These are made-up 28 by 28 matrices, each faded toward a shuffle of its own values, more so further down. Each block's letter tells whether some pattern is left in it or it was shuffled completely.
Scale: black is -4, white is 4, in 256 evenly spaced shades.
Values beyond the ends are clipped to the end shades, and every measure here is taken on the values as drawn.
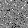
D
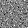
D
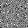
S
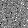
D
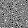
S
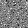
D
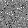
D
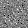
D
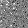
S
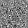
D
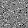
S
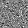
S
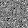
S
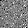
S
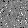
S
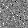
D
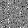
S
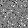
D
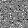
S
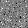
D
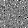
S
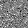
D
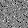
D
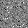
D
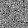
D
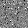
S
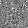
D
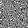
D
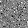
D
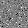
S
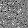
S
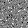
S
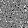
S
